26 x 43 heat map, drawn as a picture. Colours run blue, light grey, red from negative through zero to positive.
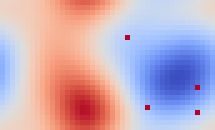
Ninth with the highest average: bottom middle. Ninth with the lowest average: middle right. Roughest part: bottom right. Lone odd cells: 4, each higher than its neighbours.
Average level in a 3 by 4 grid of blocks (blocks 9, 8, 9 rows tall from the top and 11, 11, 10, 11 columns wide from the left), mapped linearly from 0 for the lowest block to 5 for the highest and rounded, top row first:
3 4 2 2 | 3 4 1 0 | 3 5 2 1
